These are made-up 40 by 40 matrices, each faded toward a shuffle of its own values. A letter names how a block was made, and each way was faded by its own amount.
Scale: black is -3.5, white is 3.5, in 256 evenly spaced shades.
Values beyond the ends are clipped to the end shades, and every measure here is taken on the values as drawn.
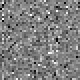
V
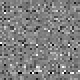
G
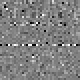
G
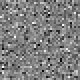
V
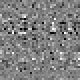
G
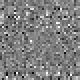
G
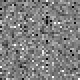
V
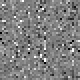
V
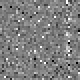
V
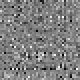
G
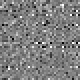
G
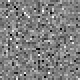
V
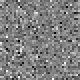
V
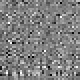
G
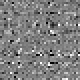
G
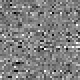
G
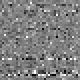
G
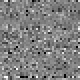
G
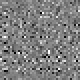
G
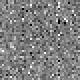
V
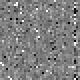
V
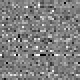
G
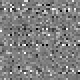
G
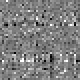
G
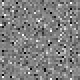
V
